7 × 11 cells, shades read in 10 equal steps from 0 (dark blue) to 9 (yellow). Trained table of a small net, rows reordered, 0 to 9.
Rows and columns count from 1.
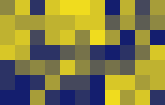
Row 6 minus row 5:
0 -4 -4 2 -6 -3 -3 4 5 -1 0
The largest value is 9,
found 4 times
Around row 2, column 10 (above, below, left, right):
2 6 6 5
